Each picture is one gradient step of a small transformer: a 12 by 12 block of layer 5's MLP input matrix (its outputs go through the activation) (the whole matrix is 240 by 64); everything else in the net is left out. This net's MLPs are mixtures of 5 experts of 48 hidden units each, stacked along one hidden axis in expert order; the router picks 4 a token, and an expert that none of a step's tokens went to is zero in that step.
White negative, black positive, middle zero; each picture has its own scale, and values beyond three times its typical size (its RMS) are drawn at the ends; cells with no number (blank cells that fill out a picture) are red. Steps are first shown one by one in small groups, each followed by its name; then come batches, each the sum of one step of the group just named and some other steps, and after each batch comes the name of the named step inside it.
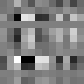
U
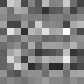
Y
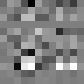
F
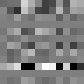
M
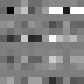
M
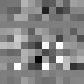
M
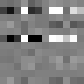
F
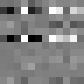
F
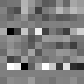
M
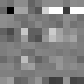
F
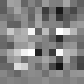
Y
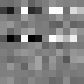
F
